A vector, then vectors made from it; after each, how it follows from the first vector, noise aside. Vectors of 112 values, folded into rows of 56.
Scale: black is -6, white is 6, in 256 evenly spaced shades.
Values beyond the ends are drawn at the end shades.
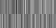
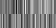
scaled up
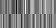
scaled up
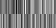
scaled up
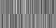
sign-scrambled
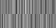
sign-scrambled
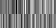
scaled up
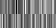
scaled up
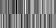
scaled up
